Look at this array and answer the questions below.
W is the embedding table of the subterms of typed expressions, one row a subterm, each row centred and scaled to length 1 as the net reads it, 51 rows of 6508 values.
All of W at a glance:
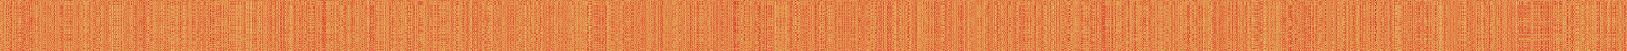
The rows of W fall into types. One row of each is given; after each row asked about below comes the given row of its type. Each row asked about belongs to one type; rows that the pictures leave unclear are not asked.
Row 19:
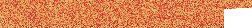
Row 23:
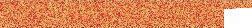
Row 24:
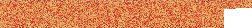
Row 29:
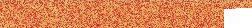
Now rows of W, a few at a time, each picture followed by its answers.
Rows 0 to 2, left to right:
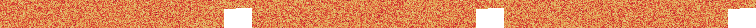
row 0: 23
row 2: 24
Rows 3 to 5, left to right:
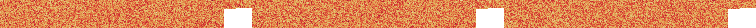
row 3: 24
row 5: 29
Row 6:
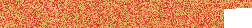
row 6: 29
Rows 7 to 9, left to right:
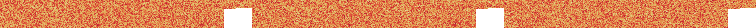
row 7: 29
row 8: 29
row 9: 23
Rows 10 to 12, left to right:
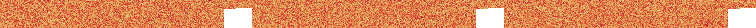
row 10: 29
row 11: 19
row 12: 29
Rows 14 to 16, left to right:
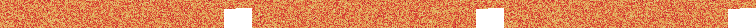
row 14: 29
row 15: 19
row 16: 29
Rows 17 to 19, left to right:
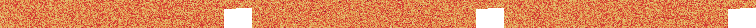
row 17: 19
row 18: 24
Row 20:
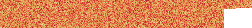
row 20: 24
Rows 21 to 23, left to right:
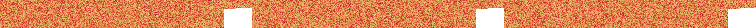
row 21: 23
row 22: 24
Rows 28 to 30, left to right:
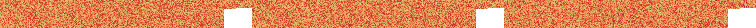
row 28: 19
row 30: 24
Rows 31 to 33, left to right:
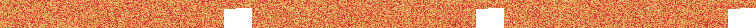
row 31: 24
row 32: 29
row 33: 19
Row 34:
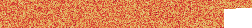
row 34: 23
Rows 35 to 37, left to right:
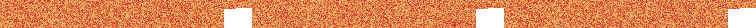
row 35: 29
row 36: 19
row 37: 29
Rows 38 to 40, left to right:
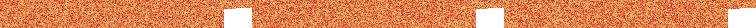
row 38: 23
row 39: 23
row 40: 29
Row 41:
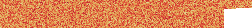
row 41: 19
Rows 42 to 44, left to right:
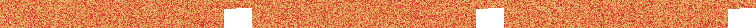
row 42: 19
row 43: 19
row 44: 29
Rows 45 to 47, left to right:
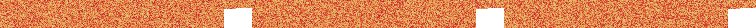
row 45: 23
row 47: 19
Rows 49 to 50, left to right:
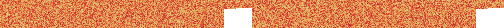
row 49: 19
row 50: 29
